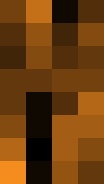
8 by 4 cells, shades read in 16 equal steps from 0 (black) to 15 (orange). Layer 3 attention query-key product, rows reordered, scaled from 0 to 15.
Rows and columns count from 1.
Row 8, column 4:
6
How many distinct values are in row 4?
2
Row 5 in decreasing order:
11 6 5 1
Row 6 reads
8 1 10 10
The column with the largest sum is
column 1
